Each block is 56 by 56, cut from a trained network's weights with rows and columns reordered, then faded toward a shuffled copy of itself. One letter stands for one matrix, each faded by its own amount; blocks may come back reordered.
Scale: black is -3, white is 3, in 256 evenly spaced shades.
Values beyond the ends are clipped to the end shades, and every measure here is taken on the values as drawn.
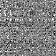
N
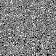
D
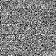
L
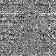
N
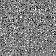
D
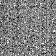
D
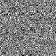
L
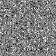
D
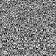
L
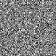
L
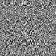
L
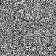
L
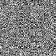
L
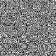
L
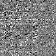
N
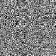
L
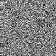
L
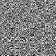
L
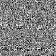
L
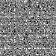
N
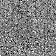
D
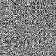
L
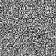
L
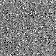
D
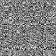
L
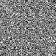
L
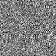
L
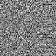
L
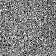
D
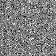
D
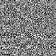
L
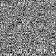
L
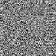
L
